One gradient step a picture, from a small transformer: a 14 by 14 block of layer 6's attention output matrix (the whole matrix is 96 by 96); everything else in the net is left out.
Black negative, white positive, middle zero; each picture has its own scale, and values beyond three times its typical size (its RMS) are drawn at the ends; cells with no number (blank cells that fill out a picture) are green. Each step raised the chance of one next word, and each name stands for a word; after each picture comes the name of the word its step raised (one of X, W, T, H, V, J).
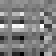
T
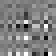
T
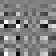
T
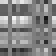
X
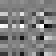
T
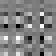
T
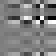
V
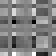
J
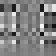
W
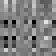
J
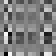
X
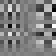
W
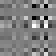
V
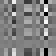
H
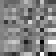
H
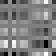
H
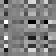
J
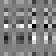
H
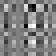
W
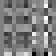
X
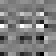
T
